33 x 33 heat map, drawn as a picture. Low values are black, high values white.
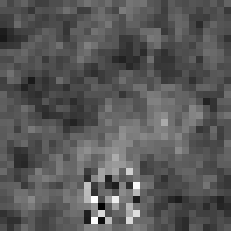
The bottom middle is the ninth with the highest average. An odd patch, rougher than its surroundings, sits in the bottom middle. Most values sit low, with a long tail of high ones. Values change most from cell to cell in the bottom middle. The halves do not mirror each other.
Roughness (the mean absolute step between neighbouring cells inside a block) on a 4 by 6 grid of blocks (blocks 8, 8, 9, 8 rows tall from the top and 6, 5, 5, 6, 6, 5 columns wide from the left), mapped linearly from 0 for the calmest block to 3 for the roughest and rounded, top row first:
000000 / 000000 / 000000 / 003200
